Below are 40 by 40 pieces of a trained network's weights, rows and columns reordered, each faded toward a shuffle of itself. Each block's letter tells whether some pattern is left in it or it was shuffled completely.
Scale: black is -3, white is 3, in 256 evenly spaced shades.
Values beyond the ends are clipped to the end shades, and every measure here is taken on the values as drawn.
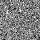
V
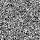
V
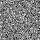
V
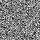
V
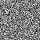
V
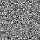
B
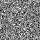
V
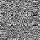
B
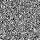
V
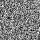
V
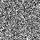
V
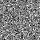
V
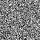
V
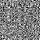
B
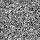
V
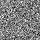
V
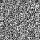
B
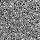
V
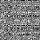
B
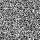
V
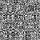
B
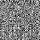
B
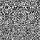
B
